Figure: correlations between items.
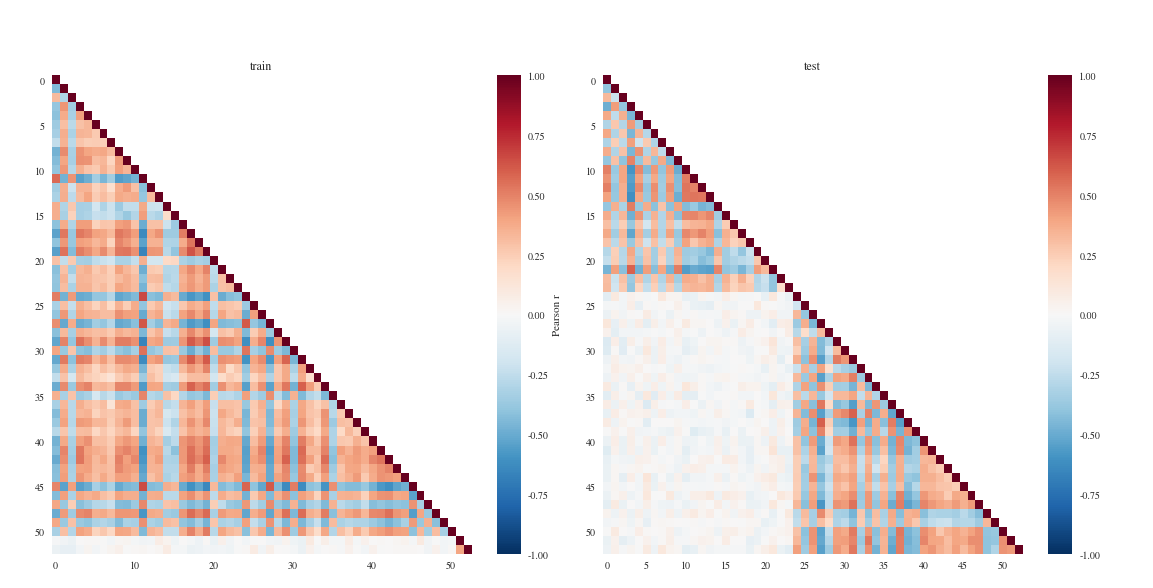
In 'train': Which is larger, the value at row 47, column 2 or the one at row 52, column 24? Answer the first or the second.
the first
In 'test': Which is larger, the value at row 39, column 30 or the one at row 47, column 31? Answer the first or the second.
the second
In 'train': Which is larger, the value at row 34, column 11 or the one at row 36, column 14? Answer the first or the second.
the second
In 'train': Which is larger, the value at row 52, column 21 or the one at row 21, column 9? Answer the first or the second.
the second
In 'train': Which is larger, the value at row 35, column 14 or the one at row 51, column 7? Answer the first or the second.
the first
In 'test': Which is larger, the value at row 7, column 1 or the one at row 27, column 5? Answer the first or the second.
the first
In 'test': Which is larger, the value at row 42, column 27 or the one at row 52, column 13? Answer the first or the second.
the second
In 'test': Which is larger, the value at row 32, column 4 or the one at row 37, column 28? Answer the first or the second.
the first
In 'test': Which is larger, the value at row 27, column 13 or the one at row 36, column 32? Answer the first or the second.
the second
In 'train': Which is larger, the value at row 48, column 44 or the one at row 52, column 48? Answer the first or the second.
the first
